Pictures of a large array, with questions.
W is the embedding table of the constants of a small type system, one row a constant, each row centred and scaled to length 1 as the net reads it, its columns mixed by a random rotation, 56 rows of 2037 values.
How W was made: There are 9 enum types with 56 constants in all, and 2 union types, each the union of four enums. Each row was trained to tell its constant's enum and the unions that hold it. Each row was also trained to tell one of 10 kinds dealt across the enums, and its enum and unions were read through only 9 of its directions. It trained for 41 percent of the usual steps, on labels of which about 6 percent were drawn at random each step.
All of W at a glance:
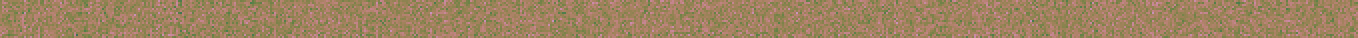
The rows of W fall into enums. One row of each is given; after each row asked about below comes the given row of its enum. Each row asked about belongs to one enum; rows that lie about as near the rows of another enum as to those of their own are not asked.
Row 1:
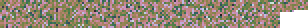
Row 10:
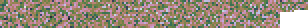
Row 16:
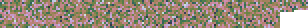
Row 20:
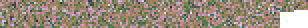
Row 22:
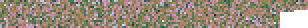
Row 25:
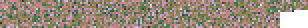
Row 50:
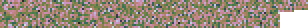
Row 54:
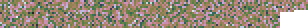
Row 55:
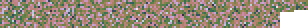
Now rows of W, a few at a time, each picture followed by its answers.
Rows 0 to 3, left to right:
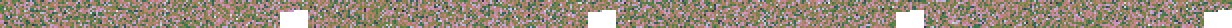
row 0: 10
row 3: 25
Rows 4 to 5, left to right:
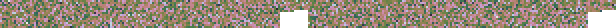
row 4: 50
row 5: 1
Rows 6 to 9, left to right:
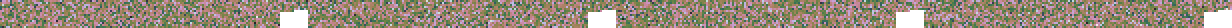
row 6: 25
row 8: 10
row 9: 16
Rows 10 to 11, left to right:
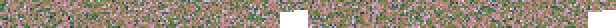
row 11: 10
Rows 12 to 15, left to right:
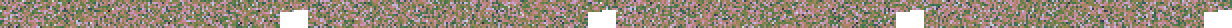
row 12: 16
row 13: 25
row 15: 25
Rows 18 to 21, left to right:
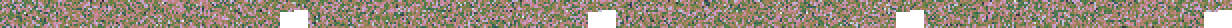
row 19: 10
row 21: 10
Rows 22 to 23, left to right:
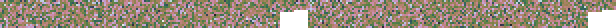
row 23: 55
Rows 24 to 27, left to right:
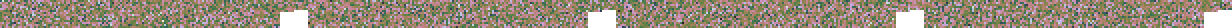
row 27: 1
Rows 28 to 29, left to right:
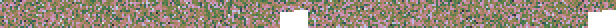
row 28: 22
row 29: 16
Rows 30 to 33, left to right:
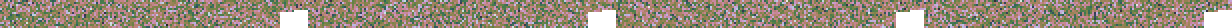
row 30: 50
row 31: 1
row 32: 22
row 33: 22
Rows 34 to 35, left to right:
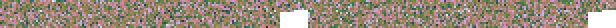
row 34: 16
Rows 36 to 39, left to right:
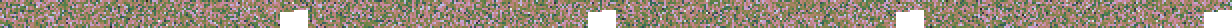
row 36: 16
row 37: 22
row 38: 10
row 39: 1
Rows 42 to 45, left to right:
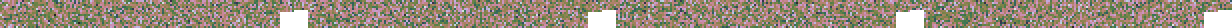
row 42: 50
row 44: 16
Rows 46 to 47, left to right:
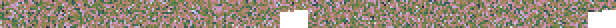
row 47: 25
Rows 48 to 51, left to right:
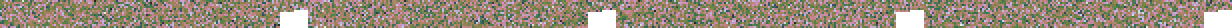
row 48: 16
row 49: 25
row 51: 1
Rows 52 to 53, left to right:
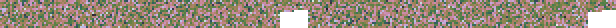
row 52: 1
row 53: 1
